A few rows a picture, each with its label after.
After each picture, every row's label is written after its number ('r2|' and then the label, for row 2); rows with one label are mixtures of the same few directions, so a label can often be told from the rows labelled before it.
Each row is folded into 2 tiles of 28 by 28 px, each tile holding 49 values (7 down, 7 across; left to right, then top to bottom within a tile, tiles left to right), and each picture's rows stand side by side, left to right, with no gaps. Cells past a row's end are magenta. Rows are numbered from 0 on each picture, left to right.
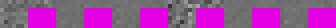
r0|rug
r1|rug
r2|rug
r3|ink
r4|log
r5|rug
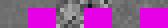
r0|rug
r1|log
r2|log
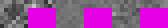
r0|log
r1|log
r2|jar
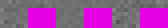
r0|rug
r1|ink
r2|rug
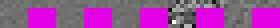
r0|jar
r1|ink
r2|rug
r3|rug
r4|ink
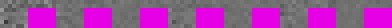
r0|rug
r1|jar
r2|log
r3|rug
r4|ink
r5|jar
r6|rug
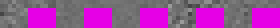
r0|jar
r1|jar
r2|log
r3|ink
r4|ink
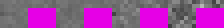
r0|jar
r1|log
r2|jar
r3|log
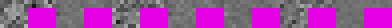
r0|log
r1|jar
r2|rug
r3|jar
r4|jar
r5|ink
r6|rug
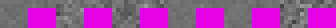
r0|log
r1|jar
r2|log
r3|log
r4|log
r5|ink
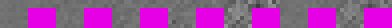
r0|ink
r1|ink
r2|ink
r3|rug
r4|log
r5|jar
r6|log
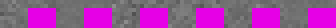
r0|jar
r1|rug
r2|ink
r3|log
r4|log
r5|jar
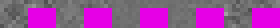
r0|log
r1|log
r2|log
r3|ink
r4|jar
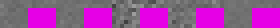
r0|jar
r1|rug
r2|ink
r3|rug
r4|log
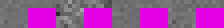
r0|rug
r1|jar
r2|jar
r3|rug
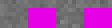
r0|jar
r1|rug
